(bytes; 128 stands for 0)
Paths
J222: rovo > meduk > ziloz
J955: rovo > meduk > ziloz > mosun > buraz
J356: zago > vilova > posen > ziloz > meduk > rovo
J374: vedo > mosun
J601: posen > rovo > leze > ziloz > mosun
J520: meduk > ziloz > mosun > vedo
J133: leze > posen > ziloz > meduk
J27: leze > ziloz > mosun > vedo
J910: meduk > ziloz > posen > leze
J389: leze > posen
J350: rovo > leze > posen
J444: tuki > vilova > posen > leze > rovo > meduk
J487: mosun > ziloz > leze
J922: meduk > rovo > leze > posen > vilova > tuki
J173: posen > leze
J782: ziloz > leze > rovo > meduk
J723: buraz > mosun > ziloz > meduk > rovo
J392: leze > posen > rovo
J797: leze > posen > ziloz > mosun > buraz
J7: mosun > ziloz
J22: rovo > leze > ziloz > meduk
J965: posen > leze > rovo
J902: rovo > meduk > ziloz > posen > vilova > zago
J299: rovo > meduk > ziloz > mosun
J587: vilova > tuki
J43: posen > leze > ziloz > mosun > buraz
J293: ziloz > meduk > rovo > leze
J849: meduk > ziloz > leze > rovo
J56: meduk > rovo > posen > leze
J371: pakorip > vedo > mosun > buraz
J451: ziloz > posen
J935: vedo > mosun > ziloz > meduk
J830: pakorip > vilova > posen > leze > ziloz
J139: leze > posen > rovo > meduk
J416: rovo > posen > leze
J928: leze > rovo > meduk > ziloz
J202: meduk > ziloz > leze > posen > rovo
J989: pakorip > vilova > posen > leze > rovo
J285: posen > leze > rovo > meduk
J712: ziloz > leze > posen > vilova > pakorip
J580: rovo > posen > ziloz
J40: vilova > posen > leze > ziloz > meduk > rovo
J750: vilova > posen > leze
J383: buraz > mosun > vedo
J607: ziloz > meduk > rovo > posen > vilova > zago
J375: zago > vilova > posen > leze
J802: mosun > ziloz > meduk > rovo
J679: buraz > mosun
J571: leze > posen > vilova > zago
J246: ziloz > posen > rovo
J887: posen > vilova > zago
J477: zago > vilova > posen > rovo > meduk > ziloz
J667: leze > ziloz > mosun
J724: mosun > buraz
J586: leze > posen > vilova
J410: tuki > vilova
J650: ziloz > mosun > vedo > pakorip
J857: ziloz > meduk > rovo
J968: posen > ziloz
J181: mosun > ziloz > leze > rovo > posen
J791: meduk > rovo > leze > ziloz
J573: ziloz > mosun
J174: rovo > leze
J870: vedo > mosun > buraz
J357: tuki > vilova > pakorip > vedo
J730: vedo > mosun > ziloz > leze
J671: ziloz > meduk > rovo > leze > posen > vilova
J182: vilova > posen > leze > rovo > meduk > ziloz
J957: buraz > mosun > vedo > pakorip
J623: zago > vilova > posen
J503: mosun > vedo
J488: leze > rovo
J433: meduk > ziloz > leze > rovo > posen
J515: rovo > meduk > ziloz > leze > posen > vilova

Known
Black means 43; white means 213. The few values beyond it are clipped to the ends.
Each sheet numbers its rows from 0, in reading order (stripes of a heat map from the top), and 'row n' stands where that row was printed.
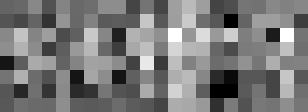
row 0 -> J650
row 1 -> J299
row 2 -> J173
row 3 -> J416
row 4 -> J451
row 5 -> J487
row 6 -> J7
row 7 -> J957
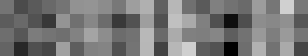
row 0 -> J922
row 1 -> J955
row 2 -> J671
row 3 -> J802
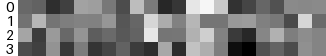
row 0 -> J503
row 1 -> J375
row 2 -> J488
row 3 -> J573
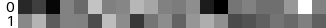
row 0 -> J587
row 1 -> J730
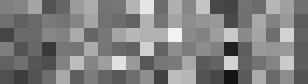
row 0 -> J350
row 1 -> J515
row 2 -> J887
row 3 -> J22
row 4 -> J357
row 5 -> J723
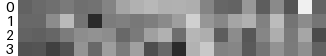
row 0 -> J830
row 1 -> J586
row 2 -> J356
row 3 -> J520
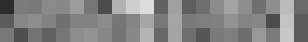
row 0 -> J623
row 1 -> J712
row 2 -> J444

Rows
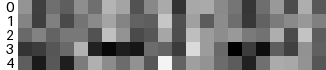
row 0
J849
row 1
J782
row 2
J910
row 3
J679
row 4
J222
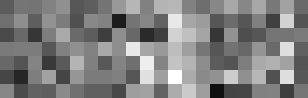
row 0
J571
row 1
J43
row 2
J383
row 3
J989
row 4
J580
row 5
J968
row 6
J374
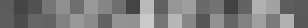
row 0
J935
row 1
J477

